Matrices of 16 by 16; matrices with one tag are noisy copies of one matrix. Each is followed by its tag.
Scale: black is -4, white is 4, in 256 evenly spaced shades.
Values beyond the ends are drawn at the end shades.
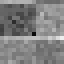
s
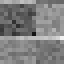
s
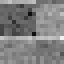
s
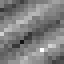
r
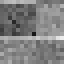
s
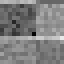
s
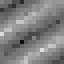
r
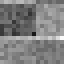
s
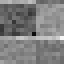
s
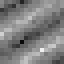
r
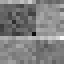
s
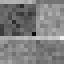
s
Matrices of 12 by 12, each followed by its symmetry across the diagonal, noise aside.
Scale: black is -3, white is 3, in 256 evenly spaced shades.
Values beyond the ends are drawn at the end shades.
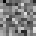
neither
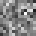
neither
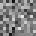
neither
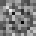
symmetric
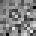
symmetric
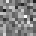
neither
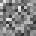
symmetric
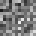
symmetric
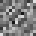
symmetric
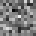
neither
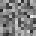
neither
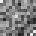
symmetric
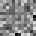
symmetric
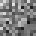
symmetric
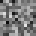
neither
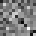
symmetric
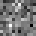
neither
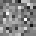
neither
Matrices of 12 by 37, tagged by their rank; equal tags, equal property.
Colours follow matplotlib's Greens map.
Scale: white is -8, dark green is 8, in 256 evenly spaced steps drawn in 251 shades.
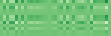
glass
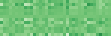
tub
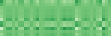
glass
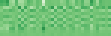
tub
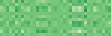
tub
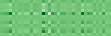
glass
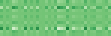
glass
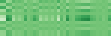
glass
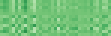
tub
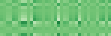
glass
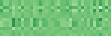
tub
